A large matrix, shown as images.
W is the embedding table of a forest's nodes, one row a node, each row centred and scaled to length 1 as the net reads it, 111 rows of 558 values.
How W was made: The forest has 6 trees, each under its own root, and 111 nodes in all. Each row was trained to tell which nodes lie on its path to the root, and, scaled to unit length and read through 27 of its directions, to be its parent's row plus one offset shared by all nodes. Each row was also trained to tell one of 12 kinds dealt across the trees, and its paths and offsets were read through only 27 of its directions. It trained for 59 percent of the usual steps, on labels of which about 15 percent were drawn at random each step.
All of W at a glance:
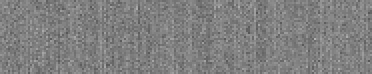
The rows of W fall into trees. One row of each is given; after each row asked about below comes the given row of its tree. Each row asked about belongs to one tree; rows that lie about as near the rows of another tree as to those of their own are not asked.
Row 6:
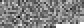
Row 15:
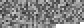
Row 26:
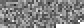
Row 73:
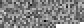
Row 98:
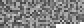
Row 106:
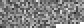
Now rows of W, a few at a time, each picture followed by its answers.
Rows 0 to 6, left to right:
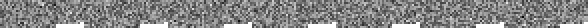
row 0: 15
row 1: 26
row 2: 15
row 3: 15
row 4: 106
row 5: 98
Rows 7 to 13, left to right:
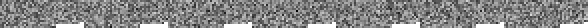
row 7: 6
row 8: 15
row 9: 15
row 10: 15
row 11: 15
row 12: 6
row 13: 6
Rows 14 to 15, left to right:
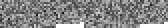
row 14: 6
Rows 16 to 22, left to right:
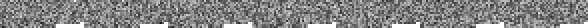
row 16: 106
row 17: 73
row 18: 106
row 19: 106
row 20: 106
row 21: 6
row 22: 26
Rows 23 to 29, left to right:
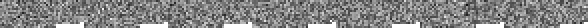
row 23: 6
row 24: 15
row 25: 98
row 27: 73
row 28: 15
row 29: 106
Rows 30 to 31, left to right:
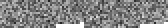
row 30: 73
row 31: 6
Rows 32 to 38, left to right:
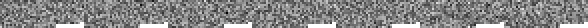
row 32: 6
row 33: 106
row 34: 106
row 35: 73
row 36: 106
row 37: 26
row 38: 98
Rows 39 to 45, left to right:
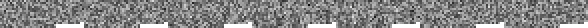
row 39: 106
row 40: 73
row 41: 98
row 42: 106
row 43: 106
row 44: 73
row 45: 15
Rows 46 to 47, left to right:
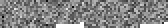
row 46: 106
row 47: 98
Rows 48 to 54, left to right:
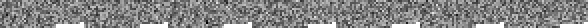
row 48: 106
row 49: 73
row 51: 6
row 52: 6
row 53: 15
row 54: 6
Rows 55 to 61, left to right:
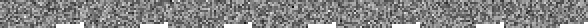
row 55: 6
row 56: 73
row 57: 73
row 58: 73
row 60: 15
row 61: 15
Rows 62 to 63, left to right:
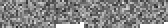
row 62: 15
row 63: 73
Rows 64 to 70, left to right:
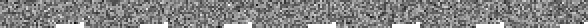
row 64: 6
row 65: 6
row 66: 6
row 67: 73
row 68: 26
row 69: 106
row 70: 15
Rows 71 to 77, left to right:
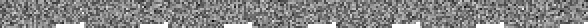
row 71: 15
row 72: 106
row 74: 6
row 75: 98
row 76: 6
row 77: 15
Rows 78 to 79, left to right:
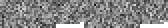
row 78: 106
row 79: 15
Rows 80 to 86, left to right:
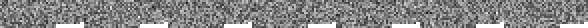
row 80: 98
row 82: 15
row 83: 98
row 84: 106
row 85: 6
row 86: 15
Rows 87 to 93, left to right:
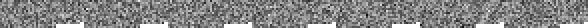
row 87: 6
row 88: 26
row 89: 15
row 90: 106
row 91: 106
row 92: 106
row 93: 6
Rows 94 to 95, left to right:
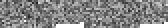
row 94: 6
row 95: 98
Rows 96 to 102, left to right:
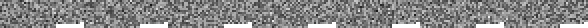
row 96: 98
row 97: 98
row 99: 98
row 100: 26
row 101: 6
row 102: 26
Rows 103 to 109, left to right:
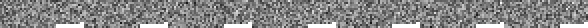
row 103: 106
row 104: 73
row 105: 15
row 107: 73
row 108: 73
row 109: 26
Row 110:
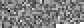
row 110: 73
